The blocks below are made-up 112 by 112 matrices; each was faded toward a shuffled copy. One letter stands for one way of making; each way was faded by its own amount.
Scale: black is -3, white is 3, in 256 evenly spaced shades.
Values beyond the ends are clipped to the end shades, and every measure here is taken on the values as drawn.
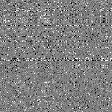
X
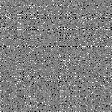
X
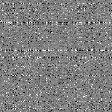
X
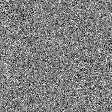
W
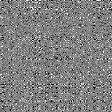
X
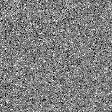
W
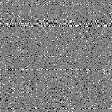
X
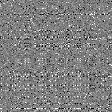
X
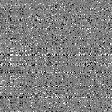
X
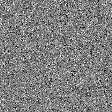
W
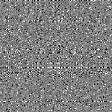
X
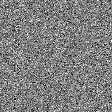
W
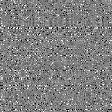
X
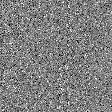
W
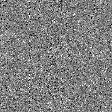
W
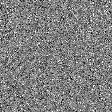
W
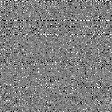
X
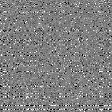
X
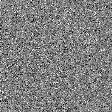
W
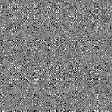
X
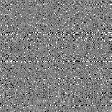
X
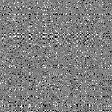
X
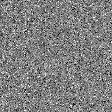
W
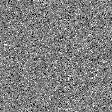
W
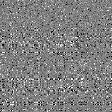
X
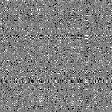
X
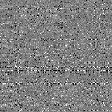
X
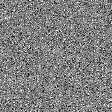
W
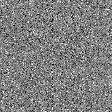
W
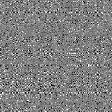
X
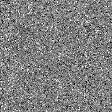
W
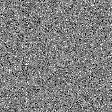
W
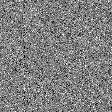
W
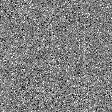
W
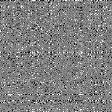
X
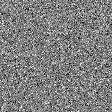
W
